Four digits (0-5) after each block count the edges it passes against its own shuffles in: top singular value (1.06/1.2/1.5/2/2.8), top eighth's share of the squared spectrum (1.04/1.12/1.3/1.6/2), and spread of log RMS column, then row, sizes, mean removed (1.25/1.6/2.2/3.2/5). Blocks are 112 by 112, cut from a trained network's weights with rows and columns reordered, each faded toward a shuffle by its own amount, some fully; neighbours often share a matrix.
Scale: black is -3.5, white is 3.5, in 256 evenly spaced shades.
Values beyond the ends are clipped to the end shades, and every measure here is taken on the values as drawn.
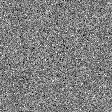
0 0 0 0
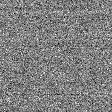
2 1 0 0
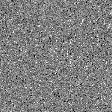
2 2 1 0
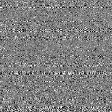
4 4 1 4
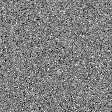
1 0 0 0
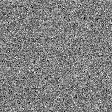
2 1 0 0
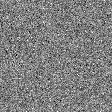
0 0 0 0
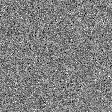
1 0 0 0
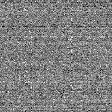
3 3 2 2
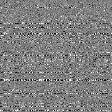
5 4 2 4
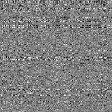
4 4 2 4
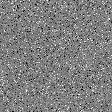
1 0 0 0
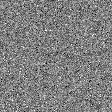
0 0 0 0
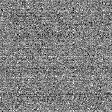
3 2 1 1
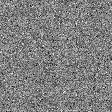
1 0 0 0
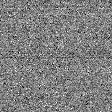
2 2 1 0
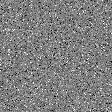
1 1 0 0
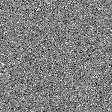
0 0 0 0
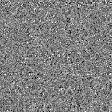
3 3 1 2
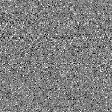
3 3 0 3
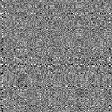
4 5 3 3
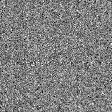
2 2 1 1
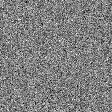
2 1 0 0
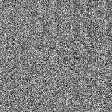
3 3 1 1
